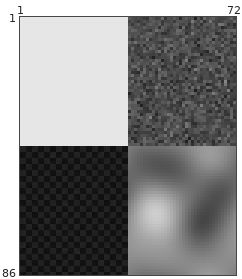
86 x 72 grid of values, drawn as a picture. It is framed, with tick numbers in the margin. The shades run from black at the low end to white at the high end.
It is made of 2 by 2 panels. Panel 1,1: very high, flat. Panel 1,2: low, fine-grained. Panel 2,1: very low, checkered, faint in contrast. Panel 2,2: middling, smooth, strong in contrast.
